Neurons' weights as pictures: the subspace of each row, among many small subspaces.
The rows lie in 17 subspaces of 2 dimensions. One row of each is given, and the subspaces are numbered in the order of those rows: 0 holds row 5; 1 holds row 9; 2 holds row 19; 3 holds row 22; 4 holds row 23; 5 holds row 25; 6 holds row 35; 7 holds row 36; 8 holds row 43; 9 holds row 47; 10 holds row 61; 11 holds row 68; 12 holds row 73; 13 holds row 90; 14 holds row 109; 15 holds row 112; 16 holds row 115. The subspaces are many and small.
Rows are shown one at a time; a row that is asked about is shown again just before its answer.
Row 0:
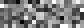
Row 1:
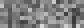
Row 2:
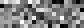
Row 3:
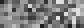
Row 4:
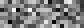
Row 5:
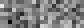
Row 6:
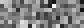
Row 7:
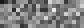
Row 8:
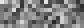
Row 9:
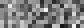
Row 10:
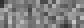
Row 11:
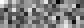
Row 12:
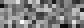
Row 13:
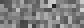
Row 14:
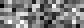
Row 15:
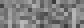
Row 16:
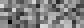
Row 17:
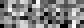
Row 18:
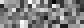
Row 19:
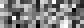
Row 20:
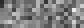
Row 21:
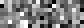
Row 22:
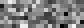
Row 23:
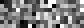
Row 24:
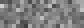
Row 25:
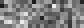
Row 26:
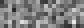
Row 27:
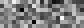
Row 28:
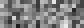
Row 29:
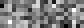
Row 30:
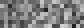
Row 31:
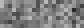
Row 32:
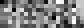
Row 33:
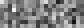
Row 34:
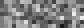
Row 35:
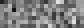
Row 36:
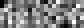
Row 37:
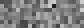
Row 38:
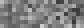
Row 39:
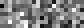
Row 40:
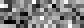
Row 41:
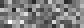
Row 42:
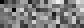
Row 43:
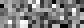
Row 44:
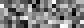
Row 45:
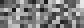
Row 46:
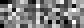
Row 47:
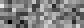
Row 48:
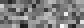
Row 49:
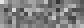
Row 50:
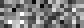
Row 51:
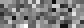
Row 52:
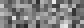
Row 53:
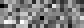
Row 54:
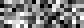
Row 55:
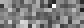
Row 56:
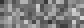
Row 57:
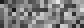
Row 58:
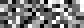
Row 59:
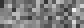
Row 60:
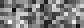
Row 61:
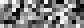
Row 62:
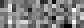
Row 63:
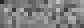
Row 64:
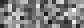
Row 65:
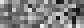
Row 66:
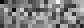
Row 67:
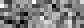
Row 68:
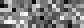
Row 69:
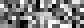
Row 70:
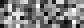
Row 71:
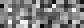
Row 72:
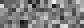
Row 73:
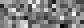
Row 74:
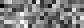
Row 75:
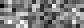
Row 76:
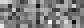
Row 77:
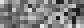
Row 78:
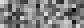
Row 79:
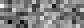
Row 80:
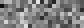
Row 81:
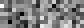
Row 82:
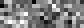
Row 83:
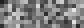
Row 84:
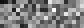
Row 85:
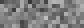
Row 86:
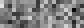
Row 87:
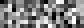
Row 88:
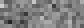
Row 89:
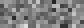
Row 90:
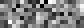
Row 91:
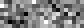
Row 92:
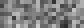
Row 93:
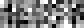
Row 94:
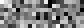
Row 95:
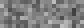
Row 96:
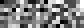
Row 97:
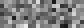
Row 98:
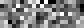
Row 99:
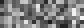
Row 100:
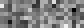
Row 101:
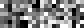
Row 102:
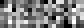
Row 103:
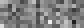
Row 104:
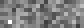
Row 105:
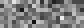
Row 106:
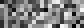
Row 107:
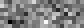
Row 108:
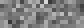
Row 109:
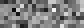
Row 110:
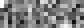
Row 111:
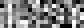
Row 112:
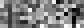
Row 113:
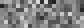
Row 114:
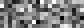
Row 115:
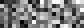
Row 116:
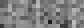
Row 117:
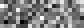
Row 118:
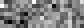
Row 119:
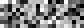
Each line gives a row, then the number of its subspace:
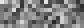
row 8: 10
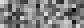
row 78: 12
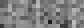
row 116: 3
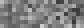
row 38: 15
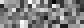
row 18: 8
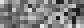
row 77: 15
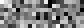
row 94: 4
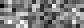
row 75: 9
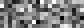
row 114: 7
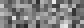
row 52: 2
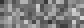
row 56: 14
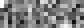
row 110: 7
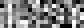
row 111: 16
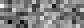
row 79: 9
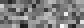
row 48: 3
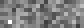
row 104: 9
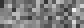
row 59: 10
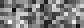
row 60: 9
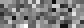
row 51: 2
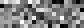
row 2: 6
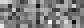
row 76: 3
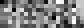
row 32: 16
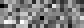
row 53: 11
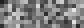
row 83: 12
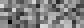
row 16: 0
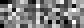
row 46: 3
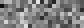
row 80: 13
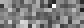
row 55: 4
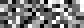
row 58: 11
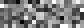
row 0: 6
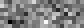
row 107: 5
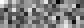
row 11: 7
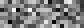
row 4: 11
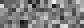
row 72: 8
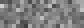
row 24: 9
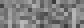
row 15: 15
